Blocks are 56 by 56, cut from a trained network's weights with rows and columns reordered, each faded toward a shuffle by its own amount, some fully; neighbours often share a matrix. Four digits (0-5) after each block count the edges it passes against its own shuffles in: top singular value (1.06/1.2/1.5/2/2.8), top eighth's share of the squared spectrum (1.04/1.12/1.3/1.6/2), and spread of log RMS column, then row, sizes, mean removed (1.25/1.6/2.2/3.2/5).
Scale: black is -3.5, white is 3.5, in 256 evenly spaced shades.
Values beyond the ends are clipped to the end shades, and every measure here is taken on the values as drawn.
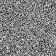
1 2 0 0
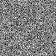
2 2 0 0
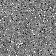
0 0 0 0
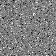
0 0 0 0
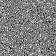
0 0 0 0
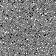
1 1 0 0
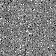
1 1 0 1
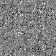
1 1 0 0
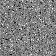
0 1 0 0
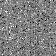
1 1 0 0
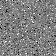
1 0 0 0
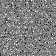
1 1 0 0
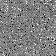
0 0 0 0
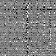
3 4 3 2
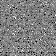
1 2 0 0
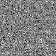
2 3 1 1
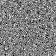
0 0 0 0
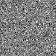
3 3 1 1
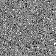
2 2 0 0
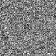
3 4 1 2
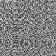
4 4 1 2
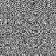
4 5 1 2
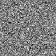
3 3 0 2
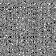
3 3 0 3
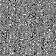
2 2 0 1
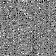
1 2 0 1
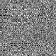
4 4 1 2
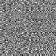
3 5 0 3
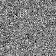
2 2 0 1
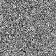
2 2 0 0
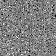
1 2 0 1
